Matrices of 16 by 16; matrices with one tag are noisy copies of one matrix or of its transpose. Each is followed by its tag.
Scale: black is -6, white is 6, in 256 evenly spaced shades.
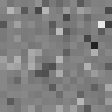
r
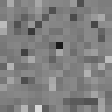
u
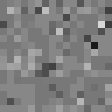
r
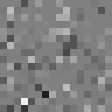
r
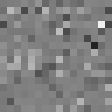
r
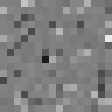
u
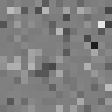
r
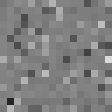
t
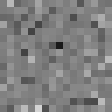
u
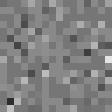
t
